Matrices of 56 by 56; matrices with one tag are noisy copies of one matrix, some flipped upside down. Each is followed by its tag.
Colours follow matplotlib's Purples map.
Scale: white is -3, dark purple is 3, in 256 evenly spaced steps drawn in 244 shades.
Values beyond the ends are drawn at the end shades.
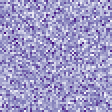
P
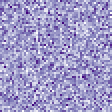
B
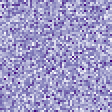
P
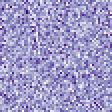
B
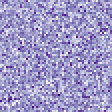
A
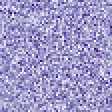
A
